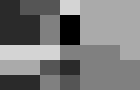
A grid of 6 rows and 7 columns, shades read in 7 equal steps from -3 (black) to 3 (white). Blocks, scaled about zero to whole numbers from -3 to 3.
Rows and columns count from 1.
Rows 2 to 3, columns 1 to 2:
-2 -2 / -2 -2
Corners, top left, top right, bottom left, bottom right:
-2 1 -2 0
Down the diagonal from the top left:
-2 -2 0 0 0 0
